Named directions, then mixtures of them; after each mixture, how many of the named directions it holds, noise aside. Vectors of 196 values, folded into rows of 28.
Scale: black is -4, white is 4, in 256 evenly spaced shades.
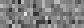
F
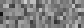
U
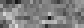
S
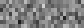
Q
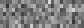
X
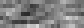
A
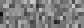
one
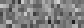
two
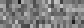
two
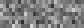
three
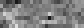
one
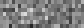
three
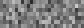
three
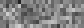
three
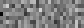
one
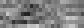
one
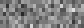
one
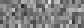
two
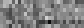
two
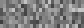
three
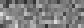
two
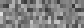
two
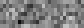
two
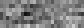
two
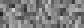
three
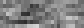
one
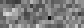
three
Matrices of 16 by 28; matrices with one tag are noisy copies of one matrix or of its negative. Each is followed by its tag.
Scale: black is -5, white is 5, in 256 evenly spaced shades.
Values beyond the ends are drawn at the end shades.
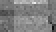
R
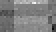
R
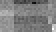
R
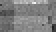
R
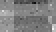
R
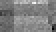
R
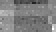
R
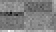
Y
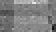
R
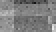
R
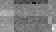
R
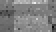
R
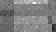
R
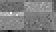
Y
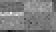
Y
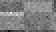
Y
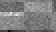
Y
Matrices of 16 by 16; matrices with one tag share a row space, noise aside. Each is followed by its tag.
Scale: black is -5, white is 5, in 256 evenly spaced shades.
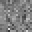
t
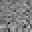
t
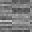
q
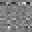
t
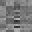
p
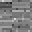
q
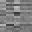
p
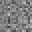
t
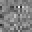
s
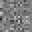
s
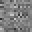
s
